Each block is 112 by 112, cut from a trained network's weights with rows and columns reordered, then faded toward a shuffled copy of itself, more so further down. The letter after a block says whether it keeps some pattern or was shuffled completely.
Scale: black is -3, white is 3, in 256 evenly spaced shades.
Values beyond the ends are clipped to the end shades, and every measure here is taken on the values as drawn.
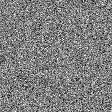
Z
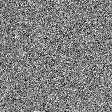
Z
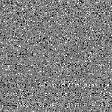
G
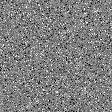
Z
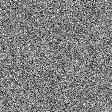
G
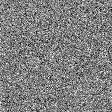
Z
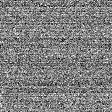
G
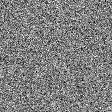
Z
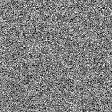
G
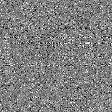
G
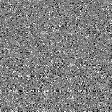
G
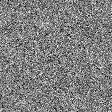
Z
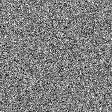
Z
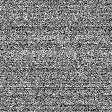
G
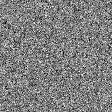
Z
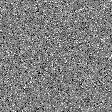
Z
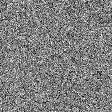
G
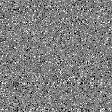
G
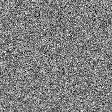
Z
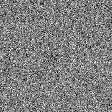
G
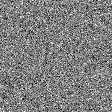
Z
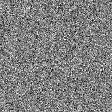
G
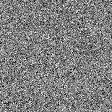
Z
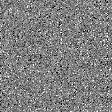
G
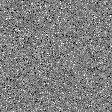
Z
